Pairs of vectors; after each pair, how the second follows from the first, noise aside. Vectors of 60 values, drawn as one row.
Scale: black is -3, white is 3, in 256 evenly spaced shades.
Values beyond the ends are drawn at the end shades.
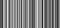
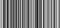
negated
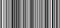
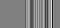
partly zeroed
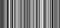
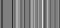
partly zeroed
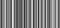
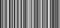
wrapped around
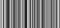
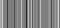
partly zeroed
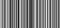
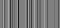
partly zeroed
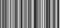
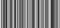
wrapped around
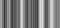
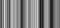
negated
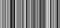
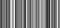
negated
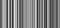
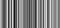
negated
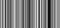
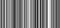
negated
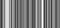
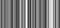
wrapped around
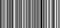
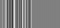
partly zeroed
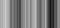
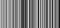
shuffled
